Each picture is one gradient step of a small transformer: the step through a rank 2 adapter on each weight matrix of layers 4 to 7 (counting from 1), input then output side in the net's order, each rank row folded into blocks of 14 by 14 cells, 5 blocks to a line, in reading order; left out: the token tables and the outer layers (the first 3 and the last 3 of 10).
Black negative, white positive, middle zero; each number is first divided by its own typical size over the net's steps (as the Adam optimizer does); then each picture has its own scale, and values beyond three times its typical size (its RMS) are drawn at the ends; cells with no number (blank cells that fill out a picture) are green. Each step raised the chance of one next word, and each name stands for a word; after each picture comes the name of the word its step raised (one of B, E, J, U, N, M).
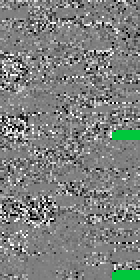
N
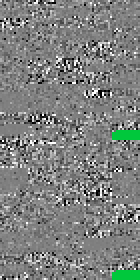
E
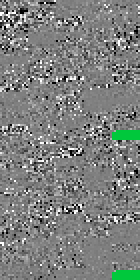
N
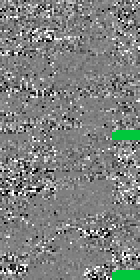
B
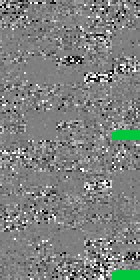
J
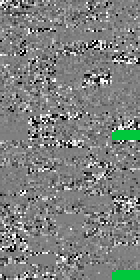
E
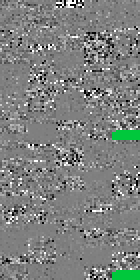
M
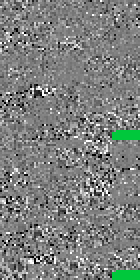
B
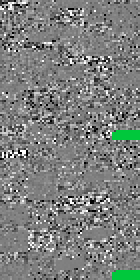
N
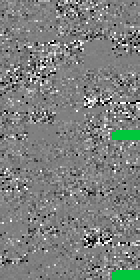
M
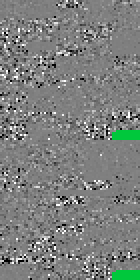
M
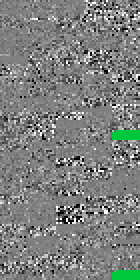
E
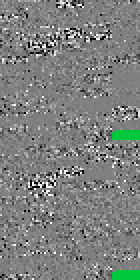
M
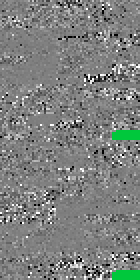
J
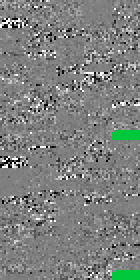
J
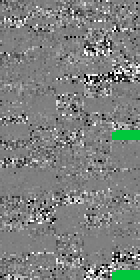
J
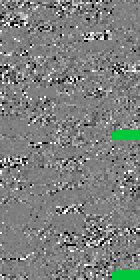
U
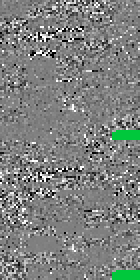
B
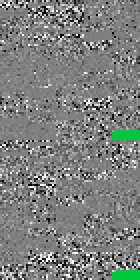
B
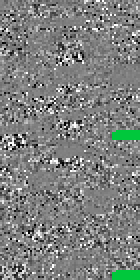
B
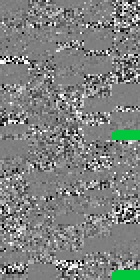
E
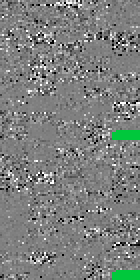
M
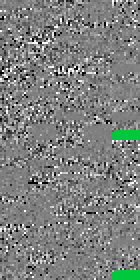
E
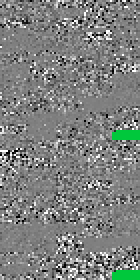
U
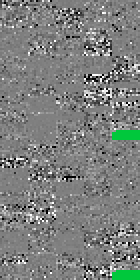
J
